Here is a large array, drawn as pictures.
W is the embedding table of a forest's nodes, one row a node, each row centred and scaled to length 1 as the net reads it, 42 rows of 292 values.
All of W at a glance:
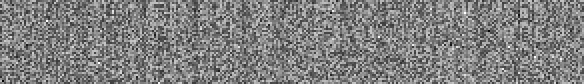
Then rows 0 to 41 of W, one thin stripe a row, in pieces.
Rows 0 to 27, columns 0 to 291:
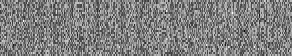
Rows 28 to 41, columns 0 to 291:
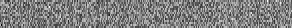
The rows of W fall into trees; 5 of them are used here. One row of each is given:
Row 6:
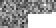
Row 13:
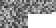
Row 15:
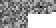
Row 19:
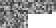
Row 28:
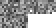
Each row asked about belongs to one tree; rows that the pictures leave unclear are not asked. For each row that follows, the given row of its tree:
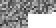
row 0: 15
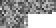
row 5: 19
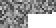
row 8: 19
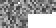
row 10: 28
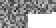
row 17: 28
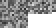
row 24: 15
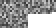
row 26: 6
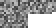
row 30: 13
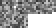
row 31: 19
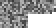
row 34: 28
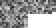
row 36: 19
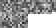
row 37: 6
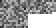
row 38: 13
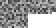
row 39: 28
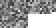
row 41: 15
